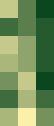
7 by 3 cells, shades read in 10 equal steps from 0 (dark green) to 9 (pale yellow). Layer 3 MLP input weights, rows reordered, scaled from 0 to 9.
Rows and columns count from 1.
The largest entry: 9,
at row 7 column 2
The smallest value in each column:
2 3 0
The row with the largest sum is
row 7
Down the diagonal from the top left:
7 3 1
